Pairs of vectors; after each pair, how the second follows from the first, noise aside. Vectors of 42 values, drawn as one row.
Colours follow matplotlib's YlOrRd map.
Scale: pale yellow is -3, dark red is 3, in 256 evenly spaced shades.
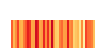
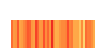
shrunk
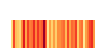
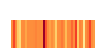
partly zeroed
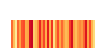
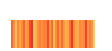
shrunk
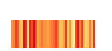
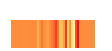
partly zeroed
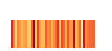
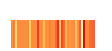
partly zeroed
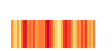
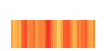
shrunk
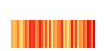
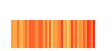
shrunk
